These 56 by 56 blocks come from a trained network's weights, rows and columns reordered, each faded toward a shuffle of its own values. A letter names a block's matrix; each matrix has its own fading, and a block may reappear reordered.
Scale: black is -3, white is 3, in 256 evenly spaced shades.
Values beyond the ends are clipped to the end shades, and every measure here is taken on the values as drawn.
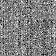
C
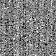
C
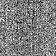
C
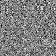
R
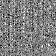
C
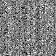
C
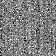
C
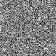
R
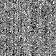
C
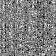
C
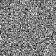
R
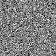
R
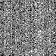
C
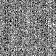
C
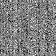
C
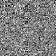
R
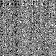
C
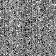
C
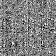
C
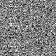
R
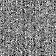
C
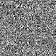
R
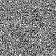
R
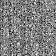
C
